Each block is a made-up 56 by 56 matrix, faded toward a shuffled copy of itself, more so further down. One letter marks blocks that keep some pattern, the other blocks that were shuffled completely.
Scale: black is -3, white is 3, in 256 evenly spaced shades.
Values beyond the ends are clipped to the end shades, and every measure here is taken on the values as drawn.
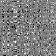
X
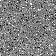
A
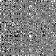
X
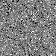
A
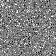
A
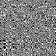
X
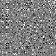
X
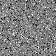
A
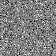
A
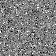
A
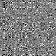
X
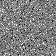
A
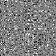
X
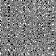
X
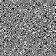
X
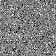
A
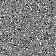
A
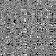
X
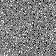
A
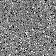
A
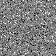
A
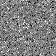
A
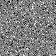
A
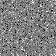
A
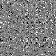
X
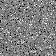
A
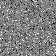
A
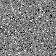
A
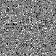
X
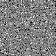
X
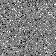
A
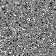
A
